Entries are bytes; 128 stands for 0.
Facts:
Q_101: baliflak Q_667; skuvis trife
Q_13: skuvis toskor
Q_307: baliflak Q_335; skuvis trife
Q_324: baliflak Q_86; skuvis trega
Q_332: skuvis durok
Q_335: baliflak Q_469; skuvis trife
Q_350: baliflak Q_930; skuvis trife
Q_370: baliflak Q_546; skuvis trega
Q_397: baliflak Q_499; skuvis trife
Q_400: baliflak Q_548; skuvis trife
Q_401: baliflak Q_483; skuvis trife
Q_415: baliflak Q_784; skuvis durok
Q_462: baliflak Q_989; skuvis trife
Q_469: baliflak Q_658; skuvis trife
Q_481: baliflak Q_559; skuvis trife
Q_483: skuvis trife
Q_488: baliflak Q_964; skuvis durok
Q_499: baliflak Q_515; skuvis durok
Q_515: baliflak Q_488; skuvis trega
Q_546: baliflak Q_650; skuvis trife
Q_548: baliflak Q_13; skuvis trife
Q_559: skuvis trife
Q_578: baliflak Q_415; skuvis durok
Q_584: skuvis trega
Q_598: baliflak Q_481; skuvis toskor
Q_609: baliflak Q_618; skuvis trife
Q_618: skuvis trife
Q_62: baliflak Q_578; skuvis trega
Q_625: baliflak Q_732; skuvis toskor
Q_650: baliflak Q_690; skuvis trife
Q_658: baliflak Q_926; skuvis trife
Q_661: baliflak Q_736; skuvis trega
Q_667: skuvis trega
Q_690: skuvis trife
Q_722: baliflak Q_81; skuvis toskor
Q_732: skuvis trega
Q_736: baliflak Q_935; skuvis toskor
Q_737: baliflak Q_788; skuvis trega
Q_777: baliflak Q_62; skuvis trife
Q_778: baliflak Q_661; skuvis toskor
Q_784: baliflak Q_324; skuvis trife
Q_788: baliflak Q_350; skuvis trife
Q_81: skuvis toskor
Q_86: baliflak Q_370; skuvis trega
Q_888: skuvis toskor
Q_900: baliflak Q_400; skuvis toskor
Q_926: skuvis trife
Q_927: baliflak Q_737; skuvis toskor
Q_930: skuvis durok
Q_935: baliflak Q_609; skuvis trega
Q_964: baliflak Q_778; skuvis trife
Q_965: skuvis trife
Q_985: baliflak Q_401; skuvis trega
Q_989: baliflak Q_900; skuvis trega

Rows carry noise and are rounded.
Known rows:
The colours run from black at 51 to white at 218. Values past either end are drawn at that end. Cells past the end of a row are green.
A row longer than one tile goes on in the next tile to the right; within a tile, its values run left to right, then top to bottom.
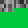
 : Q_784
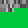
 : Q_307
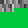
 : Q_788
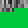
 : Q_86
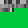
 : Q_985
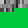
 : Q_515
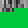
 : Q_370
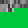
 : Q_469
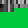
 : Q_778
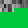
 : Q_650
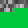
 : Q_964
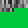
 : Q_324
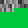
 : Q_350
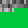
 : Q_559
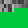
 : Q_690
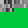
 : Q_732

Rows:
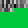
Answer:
Q_930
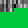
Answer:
Q_488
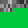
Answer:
Q_397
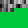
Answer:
Q_13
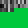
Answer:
Q_736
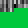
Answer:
Q_499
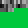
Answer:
Q_598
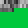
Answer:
Q_661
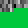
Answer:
Q_578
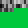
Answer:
Q_900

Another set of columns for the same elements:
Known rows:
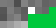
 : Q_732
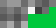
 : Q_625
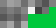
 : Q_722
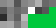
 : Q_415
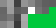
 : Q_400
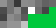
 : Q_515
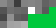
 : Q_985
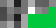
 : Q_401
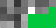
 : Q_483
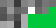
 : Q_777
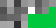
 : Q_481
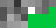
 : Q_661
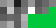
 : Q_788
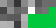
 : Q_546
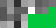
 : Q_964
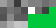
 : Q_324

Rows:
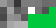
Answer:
Q_737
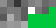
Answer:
Q_935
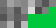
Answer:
Q_778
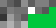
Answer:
Q_62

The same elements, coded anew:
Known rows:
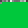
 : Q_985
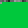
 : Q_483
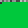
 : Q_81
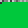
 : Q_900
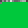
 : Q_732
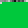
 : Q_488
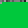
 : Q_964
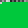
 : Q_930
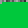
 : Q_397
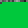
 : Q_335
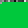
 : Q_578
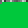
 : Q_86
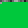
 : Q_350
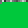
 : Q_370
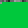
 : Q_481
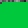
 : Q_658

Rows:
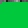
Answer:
Q_777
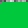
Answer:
Q_989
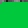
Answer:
Q_784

